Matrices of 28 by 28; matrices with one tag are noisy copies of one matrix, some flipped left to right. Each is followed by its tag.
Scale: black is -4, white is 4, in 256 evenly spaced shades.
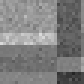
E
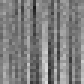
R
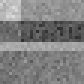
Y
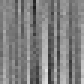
R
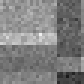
E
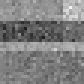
Y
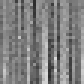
R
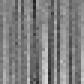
R
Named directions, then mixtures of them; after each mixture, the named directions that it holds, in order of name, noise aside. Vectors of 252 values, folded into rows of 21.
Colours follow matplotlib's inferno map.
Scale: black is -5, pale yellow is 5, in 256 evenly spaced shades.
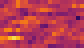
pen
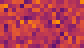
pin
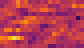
pen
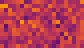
pin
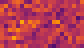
pen, pin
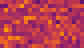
pen, pin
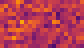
pen, pin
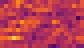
pen, pin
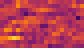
pen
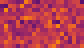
pin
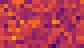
pen, pin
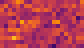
pen, pin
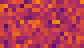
pin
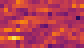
pen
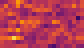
pen, pin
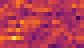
pen, pin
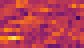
pen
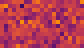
pin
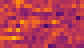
pen, pin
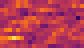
pen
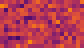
pen, pin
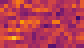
pen, pin
